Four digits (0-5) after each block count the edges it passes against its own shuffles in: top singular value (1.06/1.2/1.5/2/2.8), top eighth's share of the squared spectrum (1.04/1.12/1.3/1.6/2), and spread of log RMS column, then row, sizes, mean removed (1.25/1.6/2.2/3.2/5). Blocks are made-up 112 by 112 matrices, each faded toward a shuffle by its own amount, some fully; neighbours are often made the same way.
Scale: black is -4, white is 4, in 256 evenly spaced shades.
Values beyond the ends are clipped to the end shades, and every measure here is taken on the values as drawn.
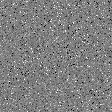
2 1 0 0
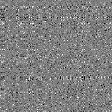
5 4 2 3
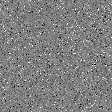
2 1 0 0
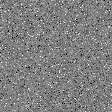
1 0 0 0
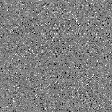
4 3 1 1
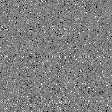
4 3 1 2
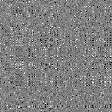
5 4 2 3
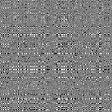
5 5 3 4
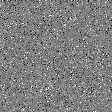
2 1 0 0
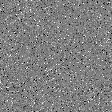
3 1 0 0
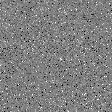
2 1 0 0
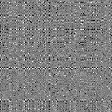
5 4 3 3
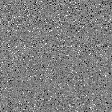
4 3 0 2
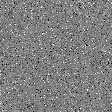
2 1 0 0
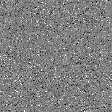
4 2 0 1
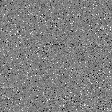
2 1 0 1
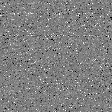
3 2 0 1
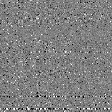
4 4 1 3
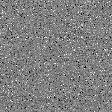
3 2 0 1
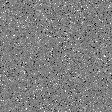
0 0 0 0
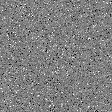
0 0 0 0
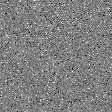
0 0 0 0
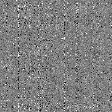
2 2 3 2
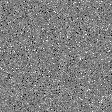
0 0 0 0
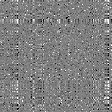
5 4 3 2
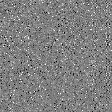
4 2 2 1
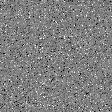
2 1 0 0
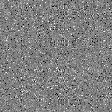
4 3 1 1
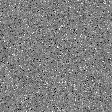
0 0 0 0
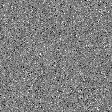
3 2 1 0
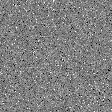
0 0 0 0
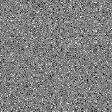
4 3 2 1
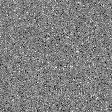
2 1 0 0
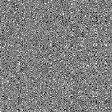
4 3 2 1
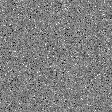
1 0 0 0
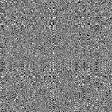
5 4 3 3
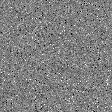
2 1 0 0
